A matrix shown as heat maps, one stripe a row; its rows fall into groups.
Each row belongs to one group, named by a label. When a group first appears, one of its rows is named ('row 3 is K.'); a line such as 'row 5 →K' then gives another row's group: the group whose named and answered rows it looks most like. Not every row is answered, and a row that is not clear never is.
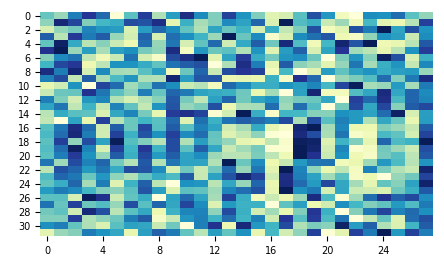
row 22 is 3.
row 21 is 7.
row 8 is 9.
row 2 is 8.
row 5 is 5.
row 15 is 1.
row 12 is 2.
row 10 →1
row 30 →5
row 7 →9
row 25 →3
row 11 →8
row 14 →9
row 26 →8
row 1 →3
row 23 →3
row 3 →7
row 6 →9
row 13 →2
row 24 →3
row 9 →2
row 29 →3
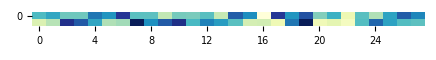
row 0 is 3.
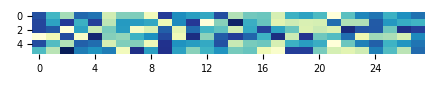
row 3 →1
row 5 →7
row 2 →2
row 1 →9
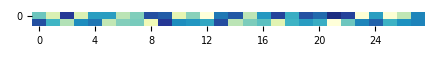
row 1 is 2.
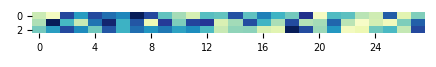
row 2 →7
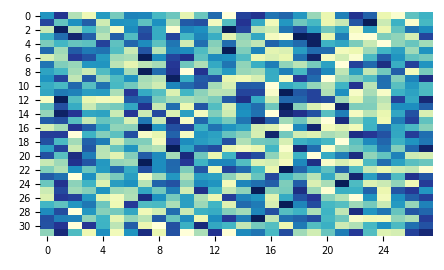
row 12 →3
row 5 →7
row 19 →2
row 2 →3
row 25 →5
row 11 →3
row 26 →3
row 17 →2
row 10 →9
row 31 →5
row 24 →5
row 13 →5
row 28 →2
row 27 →3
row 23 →2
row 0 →5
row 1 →9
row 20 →9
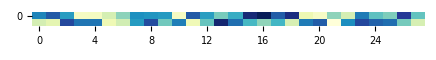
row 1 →8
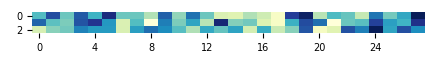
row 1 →7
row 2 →8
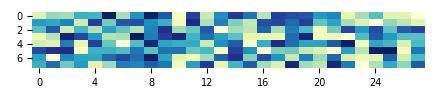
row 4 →1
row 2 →2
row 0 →1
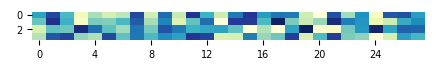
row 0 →5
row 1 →5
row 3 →5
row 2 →8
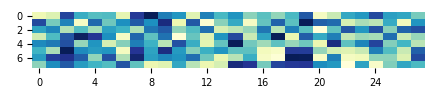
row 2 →2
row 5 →7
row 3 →1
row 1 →1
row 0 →8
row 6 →7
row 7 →3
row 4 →9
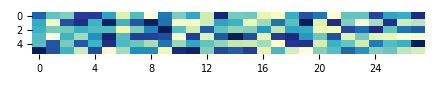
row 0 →7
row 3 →1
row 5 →9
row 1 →1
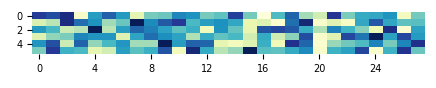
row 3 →8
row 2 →1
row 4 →2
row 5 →5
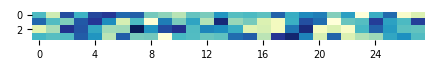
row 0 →1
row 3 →3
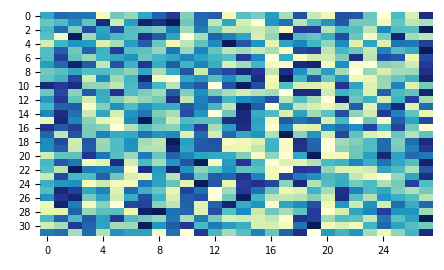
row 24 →5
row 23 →3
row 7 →7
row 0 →5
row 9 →3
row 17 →1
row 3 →1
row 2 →7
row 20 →8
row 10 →9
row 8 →3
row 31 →5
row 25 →9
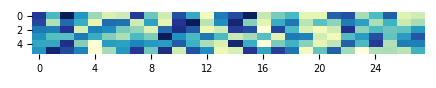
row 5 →5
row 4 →9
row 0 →9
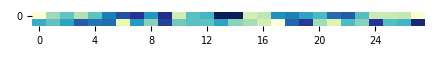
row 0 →1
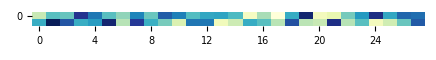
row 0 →8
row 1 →5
